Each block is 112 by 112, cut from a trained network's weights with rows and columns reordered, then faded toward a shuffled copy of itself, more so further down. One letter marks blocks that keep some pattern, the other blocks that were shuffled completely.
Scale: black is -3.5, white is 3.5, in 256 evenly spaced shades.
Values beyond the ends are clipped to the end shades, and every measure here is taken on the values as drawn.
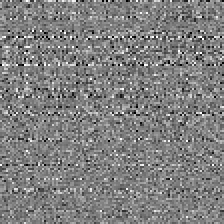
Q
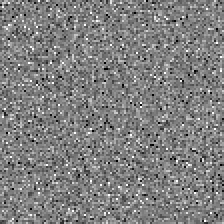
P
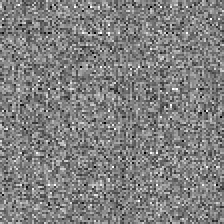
Q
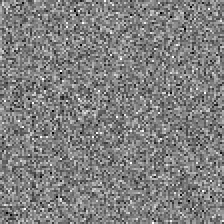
P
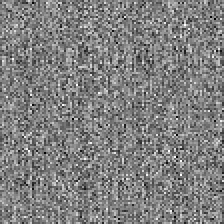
Q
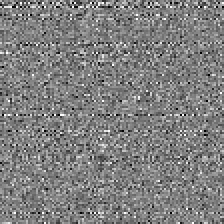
Q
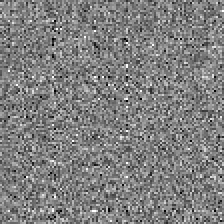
Q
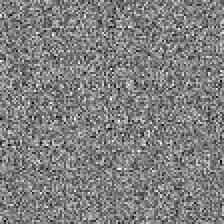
Q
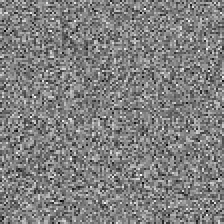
Q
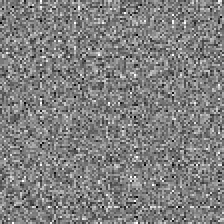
Q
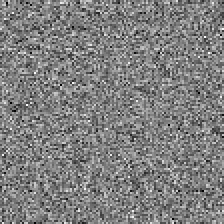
Q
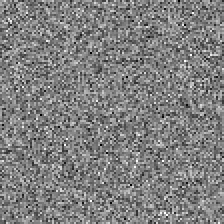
P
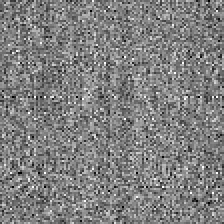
Q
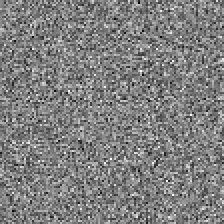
Q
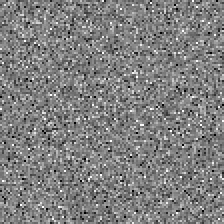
P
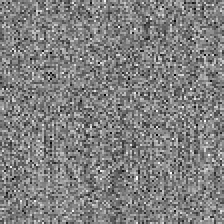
Q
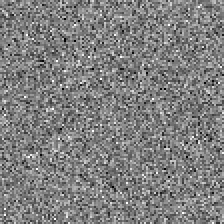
P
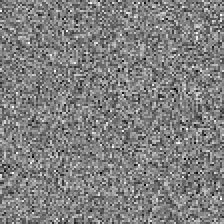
Q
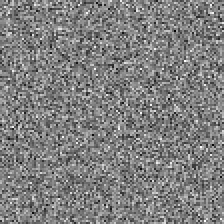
P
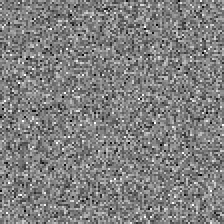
P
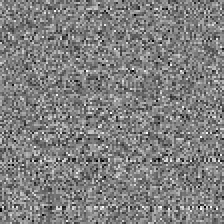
Q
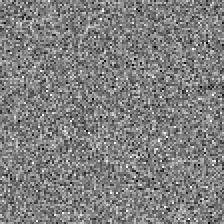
P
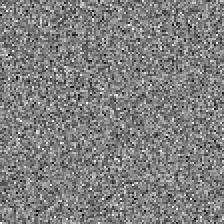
P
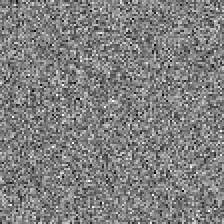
Q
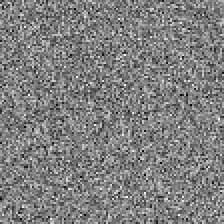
P
